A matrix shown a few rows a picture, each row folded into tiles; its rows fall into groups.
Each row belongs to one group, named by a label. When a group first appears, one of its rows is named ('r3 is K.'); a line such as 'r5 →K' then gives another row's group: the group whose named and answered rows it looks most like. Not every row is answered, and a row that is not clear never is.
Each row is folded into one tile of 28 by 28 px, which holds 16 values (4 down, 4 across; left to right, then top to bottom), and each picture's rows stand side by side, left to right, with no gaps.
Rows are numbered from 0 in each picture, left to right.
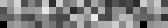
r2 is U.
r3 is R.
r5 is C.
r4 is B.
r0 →C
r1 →C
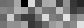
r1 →U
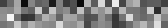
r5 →B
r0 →R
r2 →B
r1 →B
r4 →U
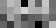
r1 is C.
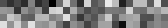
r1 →B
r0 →B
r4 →U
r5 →C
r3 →U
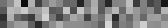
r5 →B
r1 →U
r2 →B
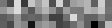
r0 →C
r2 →U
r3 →C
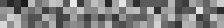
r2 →C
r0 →B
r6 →U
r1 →U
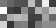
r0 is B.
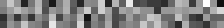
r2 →B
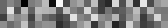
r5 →U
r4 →C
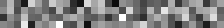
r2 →B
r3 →C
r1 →U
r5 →B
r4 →R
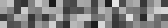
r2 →U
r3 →C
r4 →U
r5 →R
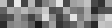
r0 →C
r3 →U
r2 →U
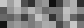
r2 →R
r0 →C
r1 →R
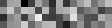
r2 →U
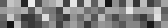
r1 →U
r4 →C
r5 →U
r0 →R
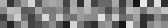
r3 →U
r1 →U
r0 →U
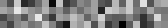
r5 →U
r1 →R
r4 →C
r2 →U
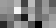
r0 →C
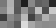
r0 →B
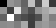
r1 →C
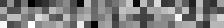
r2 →B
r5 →C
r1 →B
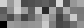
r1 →B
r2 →U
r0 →C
